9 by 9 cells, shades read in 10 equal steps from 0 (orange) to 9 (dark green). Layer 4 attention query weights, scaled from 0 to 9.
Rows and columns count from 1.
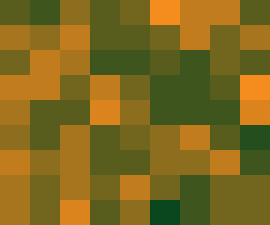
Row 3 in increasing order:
2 3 5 5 6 6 7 7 7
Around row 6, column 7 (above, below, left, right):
7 4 4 6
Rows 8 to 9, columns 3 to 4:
3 5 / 1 6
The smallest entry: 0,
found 2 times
